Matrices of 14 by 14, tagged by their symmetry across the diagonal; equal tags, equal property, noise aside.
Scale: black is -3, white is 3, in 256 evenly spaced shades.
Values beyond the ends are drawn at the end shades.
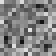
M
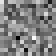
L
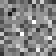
M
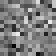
L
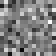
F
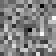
L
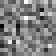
F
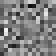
F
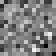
M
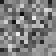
M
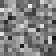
L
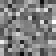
F
